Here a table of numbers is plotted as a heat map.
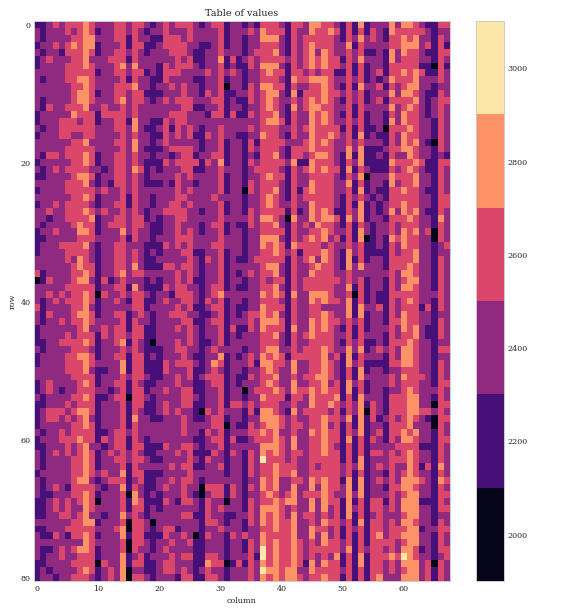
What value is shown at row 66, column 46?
2600
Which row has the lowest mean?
46
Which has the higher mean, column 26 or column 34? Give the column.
26
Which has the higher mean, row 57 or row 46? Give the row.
57
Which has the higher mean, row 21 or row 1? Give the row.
1
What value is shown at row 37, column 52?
2400
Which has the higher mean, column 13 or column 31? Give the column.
13
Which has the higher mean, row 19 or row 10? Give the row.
10
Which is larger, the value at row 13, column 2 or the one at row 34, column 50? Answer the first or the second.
the first
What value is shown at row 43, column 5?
2400
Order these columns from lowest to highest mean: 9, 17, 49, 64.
64, 17, 49, 9
